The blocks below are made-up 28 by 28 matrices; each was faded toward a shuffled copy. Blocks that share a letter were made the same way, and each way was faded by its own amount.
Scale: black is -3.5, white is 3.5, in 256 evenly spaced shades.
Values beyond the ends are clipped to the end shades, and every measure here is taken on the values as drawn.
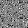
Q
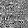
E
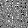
Q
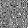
E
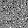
Q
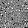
Q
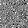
E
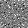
Q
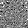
Q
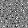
Q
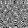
E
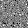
Q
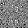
E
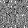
Q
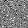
Q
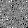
Q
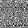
E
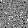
Q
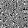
Q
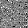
Q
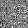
E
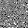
Q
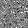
Q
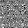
E
